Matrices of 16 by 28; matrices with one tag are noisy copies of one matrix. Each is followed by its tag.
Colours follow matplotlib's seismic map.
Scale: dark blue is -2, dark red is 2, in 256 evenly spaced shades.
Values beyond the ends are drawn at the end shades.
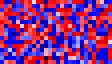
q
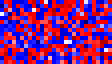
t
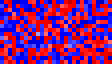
t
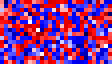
q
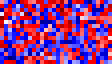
q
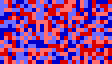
t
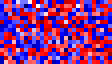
t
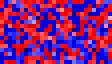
q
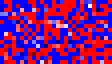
t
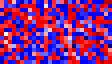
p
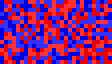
t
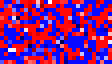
q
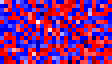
t
